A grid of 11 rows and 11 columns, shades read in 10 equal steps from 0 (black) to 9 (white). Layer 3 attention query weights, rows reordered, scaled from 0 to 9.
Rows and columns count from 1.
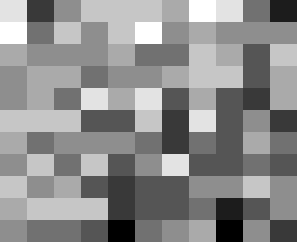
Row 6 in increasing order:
2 2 3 3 3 5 7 7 7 7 8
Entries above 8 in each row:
1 2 0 0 0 0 0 0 0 0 0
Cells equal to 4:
16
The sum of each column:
69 57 60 57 46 59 47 65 44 47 46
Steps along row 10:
up same same down up same up down up up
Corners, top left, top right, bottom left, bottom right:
8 1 5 2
